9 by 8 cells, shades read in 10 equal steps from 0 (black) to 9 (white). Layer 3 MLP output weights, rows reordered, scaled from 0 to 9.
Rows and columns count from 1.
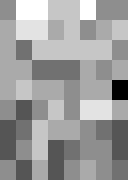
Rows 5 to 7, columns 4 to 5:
6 5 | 7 5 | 6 6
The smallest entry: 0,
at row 5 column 8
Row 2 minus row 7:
3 4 1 0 1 0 2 4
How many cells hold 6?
18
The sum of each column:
45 49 59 49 50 57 51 39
